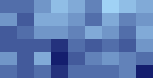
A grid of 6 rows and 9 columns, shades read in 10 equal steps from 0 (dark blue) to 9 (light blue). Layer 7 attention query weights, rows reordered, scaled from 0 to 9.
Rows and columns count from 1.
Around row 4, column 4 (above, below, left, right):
6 0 3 4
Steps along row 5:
down up down up up up down down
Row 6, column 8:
5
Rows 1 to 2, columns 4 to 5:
8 7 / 7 6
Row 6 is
4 3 4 1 4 4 4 5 0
